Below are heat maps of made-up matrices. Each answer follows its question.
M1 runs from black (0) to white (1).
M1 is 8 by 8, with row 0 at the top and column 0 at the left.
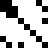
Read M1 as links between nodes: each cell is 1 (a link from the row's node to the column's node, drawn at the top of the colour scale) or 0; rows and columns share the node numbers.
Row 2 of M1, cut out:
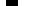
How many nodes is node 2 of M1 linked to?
6
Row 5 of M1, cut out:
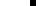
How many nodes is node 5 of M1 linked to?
7
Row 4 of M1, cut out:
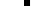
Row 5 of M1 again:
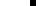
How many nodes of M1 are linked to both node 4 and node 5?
6
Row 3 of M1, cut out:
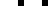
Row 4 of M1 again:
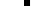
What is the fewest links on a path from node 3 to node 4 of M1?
1
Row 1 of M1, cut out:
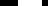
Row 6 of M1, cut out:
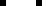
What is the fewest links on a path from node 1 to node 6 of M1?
1
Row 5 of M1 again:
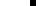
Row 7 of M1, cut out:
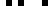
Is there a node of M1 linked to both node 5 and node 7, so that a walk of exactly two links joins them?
yes
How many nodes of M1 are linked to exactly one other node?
0
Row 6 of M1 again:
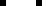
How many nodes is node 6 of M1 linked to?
6
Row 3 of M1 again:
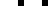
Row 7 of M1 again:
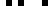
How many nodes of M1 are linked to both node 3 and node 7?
5
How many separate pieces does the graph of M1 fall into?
1
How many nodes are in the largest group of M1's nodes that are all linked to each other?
5
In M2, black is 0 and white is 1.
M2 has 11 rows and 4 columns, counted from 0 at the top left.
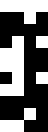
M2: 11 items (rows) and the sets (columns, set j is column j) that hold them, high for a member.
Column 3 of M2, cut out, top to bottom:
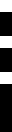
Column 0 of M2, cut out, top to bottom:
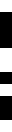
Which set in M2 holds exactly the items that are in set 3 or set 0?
1
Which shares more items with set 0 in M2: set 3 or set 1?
set 1
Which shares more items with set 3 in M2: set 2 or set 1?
set 1
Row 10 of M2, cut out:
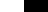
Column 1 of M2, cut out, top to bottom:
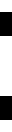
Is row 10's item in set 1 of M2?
yes
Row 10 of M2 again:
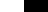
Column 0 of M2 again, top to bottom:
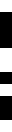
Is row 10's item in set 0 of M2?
yes
